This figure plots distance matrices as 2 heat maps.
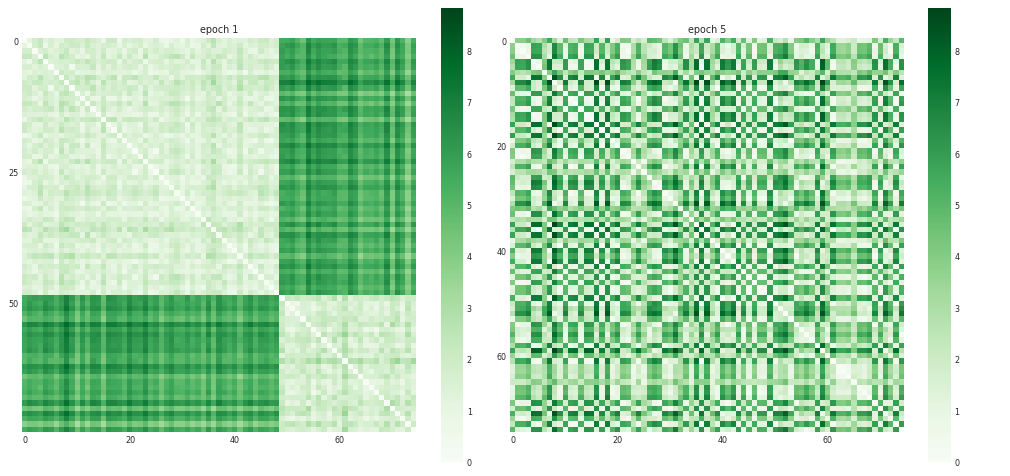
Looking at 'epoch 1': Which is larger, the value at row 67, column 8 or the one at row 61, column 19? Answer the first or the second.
the first
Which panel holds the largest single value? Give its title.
epoch 5
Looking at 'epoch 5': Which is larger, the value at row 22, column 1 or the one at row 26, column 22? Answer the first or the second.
the second
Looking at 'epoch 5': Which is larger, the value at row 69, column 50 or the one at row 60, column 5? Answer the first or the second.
the first
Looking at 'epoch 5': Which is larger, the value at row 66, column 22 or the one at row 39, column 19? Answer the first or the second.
the first
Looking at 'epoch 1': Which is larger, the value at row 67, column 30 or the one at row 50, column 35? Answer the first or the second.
the second
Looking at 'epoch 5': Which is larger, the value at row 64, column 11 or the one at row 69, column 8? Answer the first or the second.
the second
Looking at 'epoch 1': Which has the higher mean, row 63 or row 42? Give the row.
63
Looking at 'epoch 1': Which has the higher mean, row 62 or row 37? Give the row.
62
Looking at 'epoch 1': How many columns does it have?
75
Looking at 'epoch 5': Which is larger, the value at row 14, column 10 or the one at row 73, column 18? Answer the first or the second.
the second
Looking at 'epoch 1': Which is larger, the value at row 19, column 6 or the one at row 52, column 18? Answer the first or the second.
the second
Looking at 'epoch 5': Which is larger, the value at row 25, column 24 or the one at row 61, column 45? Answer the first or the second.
the first
